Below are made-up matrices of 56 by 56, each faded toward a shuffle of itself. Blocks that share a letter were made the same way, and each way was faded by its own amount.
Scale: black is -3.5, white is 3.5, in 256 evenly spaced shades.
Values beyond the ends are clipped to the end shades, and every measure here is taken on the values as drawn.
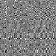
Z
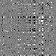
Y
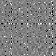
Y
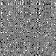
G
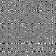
Y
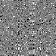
G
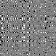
Y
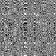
Z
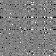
Y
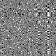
G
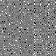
G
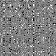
G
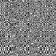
Z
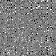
G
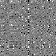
G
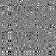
Y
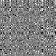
Z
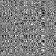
Z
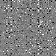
G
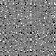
G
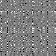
Y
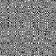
Z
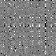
Y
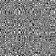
Z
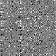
G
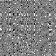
G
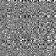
Z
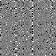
Y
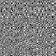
Z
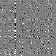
Y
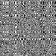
Z
